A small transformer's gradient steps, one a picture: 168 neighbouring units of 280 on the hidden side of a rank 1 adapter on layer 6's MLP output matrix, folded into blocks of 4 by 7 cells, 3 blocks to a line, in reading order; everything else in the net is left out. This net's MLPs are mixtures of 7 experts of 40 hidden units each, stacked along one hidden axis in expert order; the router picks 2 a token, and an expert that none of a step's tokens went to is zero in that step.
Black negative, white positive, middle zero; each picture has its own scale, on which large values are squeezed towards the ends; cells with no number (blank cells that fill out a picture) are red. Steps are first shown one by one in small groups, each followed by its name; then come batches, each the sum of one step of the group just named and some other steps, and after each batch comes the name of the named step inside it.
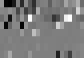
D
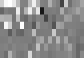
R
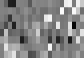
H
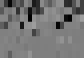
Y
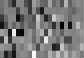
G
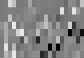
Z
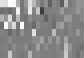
R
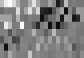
R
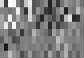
D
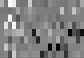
Z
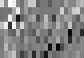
Z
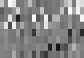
Z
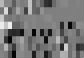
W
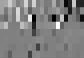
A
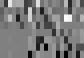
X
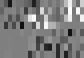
X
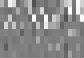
A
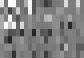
W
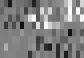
X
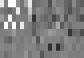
A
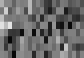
W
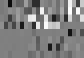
A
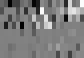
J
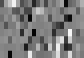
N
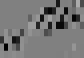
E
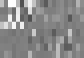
N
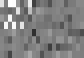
N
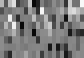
J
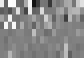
J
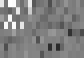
E
